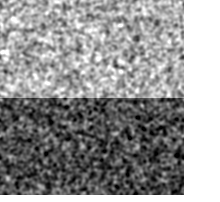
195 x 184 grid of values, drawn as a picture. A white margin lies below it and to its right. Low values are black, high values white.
The top part is higher, up to a seam about 50% of the way down. The texture is blotchy. There are no lone odd cells.
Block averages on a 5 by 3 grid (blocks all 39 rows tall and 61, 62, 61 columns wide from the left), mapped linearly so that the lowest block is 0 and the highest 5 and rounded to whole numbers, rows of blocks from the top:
555 / 555 / 333 / 000 / 000
